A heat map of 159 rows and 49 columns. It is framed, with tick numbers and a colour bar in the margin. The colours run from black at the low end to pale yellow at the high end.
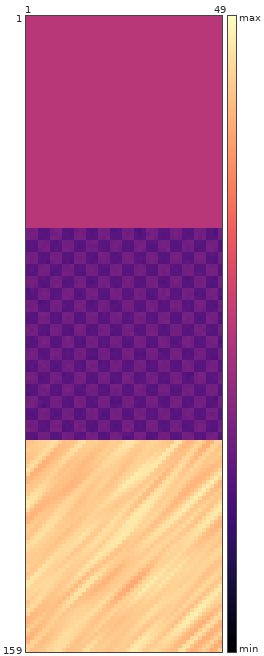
The table splits into 3 rows of 1 panel. Panel 1,1: middling, flat. Panel 2,1: low, checkered, faint in contrast. Panel 3,1: very high, slanting up to the right, faint in contrast.
